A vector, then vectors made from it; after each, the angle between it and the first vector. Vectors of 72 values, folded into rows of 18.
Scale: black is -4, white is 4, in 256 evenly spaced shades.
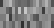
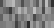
partly aligned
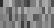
nearly parallel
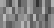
partly opposed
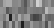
partly aligned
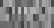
nearly parallel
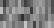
orthogonal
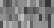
partly opposed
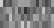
nearly opposite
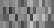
orthogonal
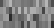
nearly parallel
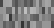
nearly parallel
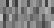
orthogonal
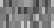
nearly opposite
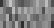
nearly parallel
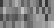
orthogonal
